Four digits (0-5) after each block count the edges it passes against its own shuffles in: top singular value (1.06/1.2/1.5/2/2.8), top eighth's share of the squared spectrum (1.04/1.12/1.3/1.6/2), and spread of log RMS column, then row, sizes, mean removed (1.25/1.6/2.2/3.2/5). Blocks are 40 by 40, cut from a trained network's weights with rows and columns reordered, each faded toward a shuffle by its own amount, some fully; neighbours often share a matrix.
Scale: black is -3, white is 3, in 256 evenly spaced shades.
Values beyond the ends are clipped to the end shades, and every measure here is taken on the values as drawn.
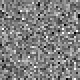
2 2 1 1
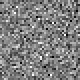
1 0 0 0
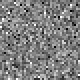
1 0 0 0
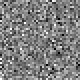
2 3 1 0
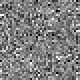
3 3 2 1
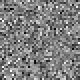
1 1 0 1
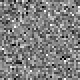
0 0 0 0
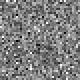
1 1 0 0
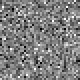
1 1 0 0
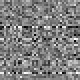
4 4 1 3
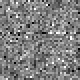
2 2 0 0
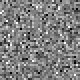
1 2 0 0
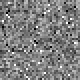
1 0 0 0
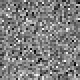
2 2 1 0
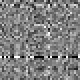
4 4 0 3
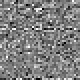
3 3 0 2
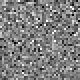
1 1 0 0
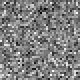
0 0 0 0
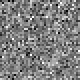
0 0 0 0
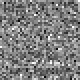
1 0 0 0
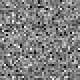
0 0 0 0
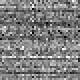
3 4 1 2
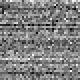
3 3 0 2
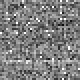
2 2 0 1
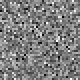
0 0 0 0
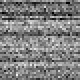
4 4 0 3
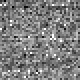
2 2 0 0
